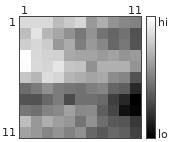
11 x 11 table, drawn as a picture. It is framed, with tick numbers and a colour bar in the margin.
The ninth with the highest average is the top left. The field climbs toward the top left. Stripes running across repeat 2 times from top to bottom. Streaks run across, left to right. The ninth with the lowest average is the bottom right.
